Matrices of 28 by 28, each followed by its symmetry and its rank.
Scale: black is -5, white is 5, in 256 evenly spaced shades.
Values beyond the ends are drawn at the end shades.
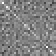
symmetric, rank five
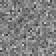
symmetric, full rank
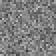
neither, full rank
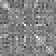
symmetric, rank five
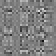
neither, rank three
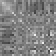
symmetric, rank five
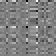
neither, rank two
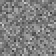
symmetric, full rank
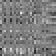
neither, rank three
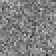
neither, full rank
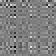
neither, rank two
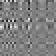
neither, rank two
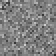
symmetric, full rank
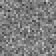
neither, full rank
